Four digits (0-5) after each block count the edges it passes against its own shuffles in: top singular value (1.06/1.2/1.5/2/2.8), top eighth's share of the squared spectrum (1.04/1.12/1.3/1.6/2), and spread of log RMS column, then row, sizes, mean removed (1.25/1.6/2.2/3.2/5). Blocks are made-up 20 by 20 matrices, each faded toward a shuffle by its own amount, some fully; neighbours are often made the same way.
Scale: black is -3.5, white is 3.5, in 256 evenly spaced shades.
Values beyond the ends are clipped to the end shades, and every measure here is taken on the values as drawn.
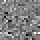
1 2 0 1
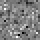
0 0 0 0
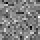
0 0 0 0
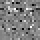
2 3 0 2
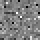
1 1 0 1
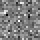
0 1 0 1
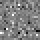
0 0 0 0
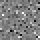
0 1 0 0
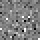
1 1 0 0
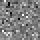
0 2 0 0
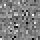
2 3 1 1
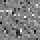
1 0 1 0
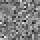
0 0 1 0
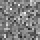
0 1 0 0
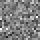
2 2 0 0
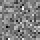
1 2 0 0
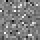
1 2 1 1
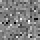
1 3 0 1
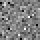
0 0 0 0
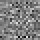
3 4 1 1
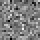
2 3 1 0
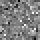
0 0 0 0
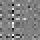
4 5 2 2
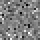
0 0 0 0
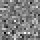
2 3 0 1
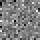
1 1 0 0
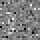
0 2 0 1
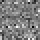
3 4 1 2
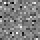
2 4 0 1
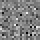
2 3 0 1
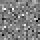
0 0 1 0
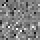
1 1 0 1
